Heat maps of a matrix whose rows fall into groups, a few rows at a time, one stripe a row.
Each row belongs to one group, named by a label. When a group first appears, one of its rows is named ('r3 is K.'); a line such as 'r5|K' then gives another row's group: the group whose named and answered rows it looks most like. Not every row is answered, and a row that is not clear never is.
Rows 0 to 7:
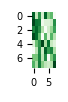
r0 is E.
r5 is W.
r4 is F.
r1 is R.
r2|R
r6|R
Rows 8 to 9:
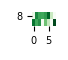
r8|F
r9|R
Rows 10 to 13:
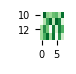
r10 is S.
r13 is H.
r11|F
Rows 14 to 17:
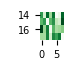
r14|R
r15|S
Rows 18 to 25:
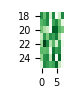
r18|R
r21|F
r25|F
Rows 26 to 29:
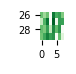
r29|H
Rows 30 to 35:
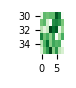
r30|F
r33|R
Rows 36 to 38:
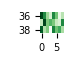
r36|E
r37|S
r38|E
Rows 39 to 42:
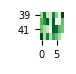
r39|S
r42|E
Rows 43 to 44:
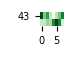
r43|R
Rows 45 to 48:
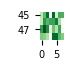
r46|F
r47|H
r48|W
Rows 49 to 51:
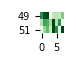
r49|R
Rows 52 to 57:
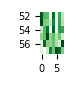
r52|E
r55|H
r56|S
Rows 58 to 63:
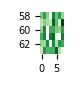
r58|W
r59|S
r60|S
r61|S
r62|W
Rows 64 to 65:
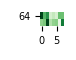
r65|R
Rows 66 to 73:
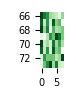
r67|E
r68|E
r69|F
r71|E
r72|S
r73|F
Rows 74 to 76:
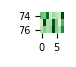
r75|S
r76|S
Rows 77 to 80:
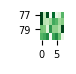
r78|E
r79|S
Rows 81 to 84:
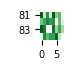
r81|E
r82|H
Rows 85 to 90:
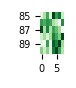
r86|R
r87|E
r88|S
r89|W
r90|W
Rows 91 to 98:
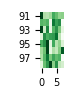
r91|E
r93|E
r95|H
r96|R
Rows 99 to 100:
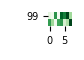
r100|S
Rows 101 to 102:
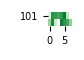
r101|F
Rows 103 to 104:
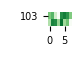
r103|W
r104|H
